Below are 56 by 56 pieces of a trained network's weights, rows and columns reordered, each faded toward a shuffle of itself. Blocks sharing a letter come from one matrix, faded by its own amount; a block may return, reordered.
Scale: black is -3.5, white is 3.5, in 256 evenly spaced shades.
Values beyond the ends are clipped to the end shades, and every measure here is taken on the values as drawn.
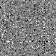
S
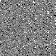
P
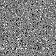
P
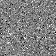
P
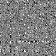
S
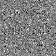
P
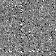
S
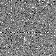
S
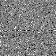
P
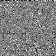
S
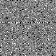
S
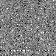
P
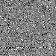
S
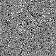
P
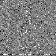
S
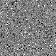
P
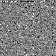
S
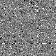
S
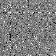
S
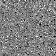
P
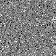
P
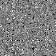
S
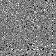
S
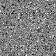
P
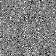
P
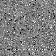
S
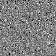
P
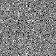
S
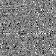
S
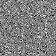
P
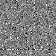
S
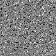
P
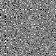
S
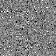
P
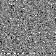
P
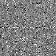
S
